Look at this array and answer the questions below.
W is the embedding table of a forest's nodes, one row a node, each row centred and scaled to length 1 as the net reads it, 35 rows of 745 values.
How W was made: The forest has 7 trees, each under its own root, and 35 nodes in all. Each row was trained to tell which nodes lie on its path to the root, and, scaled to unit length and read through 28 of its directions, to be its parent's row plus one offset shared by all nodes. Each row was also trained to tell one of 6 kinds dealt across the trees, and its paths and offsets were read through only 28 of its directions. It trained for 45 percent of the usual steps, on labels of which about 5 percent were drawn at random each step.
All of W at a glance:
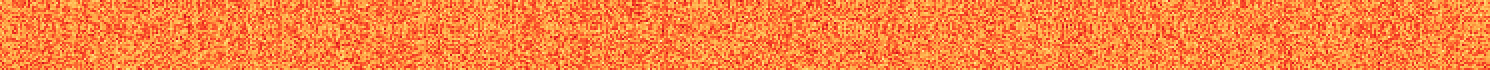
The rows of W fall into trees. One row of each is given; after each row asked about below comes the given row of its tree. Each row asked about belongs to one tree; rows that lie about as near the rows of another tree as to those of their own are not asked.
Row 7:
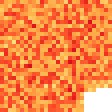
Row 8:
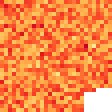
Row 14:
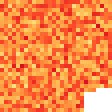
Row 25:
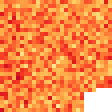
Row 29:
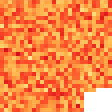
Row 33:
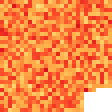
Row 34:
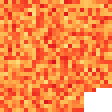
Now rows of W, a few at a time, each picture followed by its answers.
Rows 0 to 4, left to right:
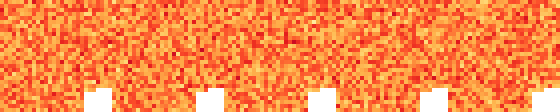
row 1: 29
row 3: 8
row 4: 25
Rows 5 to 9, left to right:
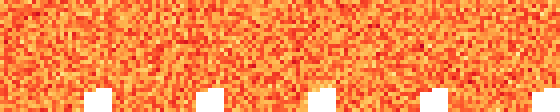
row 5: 14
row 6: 33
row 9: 25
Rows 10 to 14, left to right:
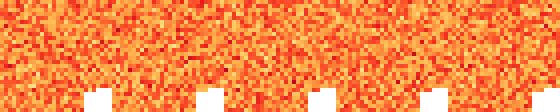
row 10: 29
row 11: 14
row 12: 34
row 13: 8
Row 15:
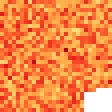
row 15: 33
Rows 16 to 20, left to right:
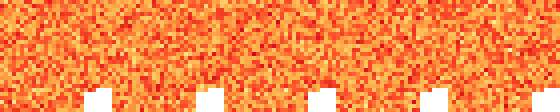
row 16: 33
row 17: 14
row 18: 14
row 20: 29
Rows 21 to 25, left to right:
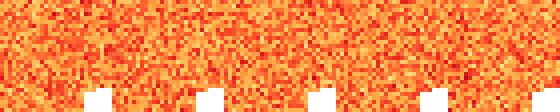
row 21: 25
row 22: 8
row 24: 8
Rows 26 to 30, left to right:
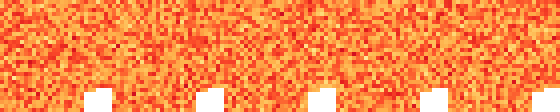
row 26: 29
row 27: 33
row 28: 7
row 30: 8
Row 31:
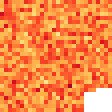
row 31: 25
